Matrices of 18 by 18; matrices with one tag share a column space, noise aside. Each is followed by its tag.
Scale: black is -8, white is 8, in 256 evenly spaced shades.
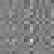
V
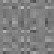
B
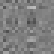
B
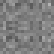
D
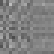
D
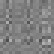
V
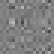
B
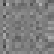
D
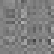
V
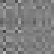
B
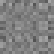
D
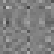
B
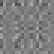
D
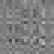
V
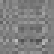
V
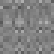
B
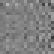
D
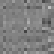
B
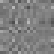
B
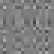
B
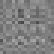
V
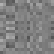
D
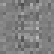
D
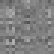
V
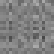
D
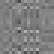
B
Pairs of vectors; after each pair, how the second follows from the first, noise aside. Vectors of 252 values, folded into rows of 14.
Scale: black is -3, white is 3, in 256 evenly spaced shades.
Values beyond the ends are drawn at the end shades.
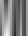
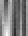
copied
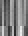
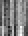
copied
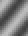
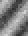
copied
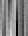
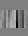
partly zeroed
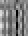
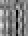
copied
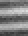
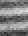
copied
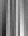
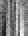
copied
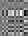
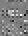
partly zeroed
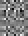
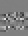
partly zeroed
